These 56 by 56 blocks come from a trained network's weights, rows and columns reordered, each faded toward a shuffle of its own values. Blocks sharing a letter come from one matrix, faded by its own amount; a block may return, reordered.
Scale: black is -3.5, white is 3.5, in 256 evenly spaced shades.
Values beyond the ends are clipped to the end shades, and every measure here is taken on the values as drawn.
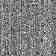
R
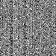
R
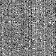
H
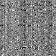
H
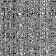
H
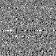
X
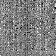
H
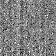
R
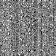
H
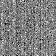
R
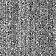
R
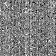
R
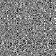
X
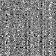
H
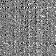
H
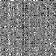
H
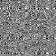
X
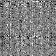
H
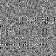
X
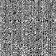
H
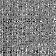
H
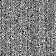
R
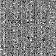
H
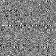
X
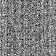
R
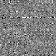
X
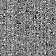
R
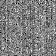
R
